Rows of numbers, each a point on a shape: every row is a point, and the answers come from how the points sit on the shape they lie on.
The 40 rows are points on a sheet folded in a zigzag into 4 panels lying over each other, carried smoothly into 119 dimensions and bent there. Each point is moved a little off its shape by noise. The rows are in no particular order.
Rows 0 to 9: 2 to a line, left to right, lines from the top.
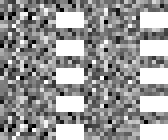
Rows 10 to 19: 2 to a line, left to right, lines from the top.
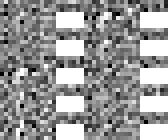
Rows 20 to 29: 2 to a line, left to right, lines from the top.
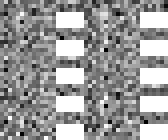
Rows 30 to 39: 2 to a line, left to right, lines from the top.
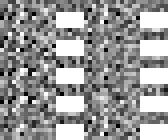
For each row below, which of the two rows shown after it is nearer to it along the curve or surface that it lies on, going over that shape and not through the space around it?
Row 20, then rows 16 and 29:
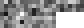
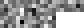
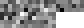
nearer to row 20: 29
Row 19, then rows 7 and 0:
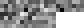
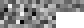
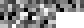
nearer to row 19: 0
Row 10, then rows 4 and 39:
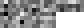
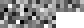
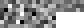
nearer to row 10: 39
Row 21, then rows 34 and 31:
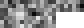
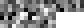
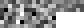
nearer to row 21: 34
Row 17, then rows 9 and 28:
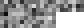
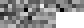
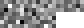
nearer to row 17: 9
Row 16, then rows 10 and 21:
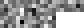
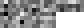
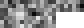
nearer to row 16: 10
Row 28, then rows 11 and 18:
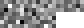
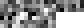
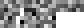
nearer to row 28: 18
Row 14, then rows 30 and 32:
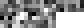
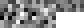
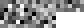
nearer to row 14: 30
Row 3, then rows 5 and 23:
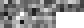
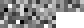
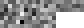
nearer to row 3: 23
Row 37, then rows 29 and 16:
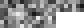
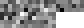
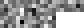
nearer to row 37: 29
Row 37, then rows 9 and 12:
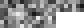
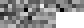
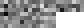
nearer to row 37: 9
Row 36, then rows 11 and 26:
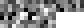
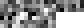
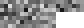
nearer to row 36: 11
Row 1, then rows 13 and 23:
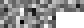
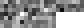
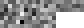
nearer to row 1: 23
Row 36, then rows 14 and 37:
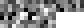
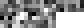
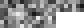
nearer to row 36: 14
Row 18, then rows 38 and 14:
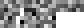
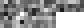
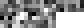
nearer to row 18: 38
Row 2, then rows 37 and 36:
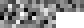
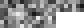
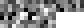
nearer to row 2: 36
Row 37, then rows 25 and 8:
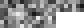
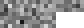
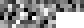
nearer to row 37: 8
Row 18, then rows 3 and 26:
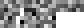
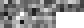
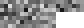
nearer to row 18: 26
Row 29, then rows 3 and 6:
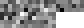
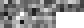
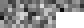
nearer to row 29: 3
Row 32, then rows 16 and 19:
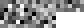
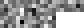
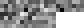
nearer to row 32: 16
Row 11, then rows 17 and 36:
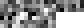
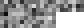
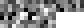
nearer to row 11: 36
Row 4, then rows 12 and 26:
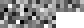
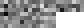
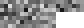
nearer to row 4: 26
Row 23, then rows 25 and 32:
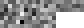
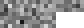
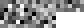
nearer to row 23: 32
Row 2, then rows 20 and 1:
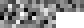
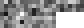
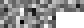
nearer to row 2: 20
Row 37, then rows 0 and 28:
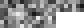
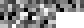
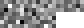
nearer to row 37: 0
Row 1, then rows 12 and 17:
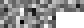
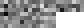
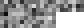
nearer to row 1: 12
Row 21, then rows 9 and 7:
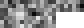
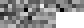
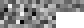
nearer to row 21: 9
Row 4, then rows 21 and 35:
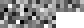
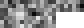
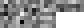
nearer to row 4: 35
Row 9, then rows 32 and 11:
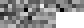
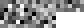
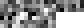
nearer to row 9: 11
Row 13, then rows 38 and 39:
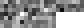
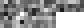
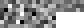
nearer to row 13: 38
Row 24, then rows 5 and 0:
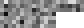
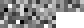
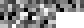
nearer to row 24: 5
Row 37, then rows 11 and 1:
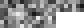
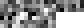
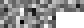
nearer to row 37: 11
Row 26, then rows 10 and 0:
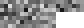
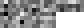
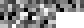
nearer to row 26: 10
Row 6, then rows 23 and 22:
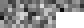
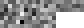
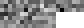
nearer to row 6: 22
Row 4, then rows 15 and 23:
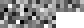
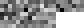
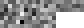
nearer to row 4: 23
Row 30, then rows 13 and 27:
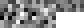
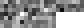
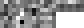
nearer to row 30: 13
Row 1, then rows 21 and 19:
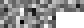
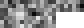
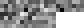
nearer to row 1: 19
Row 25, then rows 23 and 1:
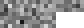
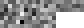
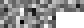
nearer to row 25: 1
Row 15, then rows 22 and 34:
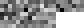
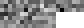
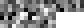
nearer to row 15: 22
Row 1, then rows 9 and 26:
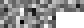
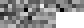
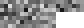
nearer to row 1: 26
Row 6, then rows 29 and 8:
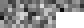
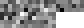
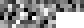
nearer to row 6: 8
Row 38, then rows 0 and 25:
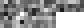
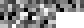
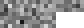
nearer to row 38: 0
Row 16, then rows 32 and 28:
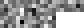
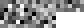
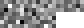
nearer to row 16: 28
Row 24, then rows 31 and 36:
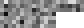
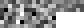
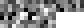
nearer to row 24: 31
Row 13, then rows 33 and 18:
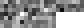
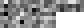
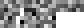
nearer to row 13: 33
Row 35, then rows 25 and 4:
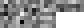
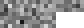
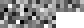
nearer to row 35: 4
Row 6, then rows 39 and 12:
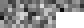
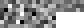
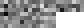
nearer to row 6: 12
